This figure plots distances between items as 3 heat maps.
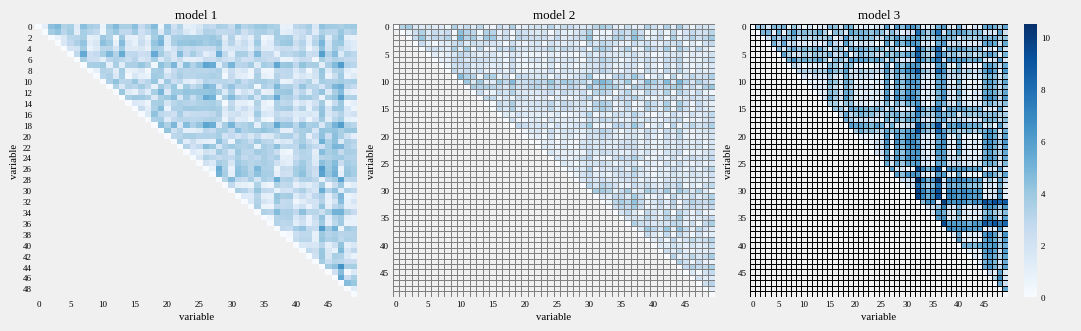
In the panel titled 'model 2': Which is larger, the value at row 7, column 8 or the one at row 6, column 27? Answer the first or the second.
the second
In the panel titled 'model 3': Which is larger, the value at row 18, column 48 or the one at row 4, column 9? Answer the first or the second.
the first
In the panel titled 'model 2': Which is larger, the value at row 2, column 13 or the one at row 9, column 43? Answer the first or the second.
the second
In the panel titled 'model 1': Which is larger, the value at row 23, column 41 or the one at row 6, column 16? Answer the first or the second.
the first
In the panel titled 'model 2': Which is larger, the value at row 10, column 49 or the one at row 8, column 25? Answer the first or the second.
the first
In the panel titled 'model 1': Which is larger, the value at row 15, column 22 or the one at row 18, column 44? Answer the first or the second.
the first
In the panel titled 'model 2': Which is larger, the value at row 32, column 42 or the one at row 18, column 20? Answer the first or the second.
the second
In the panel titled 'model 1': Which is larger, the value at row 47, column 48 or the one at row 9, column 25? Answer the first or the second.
the first
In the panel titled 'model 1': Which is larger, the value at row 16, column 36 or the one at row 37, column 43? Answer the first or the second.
the second
